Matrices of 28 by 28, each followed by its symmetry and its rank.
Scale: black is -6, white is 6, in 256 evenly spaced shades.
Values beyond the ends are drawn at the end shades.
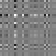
symmetric, rank one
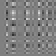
neither, rank one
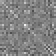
symmetric, rank five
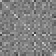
symmetric, rank five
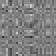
neither, rank three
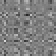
neither, rank three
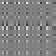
neither, rank one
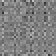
neither, rank three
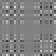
symmetric, rank one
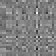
neither, rank three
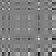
symmetric, rank one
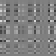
neither, rank one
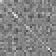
symmetric, rank five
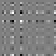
symmetric, rank one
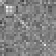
symmetric, rank five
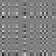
neither, rank one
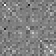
symmetric, rank five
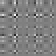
symmetric, rank one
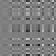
neither, rank one
